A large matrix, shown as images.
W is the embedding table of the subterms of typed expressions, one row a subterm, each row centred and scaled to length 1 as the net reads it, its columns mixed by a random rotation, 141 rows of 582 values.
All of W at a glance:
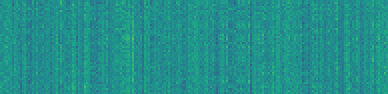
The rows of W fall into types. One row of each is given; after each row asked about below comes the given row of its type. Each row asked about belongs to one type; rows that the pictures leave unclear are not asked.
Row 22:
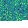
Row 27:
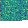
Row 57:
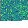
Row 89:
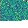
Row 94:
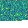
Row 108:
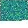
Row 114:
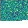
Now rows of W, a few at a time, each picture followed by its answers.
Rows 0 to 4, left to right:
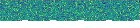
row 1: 94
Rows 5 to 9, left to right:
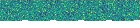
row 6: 114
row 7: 114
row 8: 22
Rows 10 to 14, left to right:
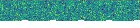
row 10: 94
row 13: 22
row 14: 27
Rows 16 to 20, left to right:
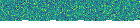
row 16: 94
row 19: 57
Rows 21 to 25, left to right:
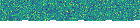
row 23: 114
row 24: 89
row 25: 27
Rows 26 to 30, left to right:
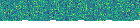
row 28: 94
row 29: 94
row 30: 114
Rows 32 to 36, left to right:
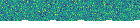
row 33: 114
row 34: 89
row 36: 108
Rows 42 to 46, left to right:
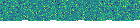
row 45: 22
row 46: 27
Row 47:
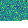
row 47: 89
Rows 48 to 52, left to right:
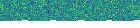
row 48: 94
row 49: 27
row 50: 108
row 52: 57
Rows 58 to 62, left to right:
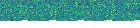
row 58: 57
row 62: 22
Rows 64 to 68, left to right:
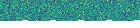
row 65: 57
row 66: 114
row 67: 89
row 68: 114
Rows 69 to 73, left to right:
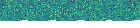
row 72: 108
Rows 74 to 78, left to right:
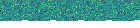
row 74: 27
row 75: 57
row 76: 94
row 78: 114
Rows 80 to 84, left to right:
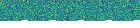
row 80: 89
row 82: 57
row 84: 27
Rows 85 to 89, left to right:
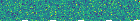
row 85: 114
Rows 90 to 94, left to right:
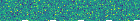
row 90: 114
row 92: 89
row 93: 27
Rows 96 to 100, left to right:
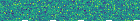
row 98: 89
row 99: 27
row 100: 94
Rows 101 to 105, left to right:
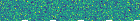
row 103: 89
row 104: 89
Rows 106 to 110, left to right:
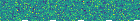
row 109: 27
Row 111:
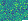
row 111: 22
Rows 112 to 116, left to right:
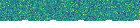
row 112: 89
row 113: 108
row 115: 89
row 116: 114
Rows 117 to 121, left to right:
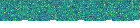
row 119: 27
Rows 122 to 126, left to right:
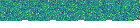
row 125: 22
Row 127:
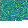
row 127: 94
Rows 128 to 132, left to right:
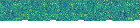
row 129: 22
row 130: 22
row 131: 57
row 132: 114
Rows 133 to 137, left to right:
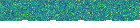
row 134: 108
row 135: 57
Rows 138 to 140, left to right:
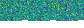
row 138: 57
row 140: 94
